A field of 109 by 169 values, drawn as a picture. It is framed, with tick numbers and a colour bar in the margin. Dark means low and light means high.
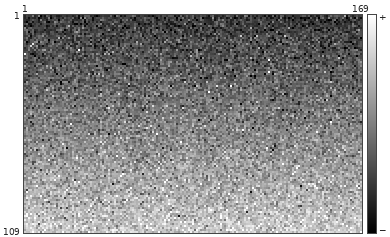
Overall the values sit about 50% of the way up the scale. No single row or column stands out from its neighbours. The grain is fine, like static. There is an overall slope up to the bottom.
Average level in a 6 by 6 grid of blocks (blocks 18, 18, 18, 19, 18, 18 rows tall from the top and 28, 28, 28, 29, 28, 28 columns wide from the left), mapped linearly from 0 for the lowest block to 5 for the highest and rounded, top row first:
0 0 0 0 0 0
1 1 1 1 1 1
2 2 2 2 2 2
3 3 3 3 3 3
4 4 4 4 4 4
5 5 5 5 5 5
